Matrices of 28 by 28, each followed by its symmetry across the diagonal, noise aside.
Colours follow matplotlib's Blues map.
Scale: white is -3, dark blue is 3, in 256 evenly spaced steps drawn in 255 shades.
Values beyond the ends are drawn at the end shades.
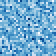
antisymmetric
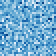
antisymmetric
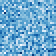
neither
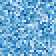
neither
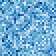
symmetric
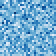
antisymmetric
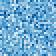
antisymmetric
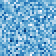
antisymmetric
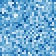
symmetric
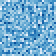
symmetric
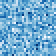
antisymmetric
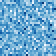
neither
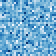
antisymmetric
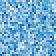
neither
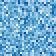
neither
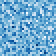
antisymmetric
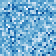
symmetric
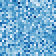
neither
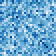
symmetric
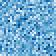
symmetric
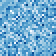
symmetric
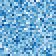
neither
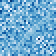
symmetric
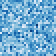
neither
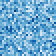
antisymmetric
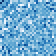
symmetric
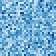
neither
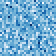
neither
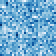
antisymmetric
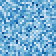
symmetric
